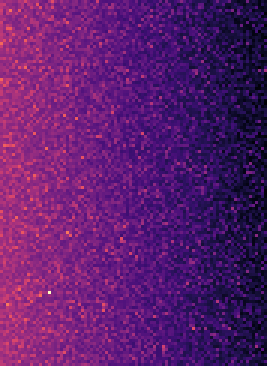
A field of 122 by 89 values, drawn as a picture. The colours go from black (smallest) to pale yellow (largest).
Values rise toward the left. The grain is fine, like static. No row or column stands out. On average the colour sits 30% of the way up the scale.
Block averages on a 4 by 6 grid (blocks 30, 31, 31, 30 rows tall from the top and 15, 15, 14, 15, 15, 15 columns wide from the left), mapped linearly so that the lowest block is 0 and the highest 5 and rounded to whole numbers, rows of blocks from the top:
5 4 3 2 1 0 | 5 4 3 2 1 0 | 5 4 3 2 1 0 | 5 4 3 2 1 0
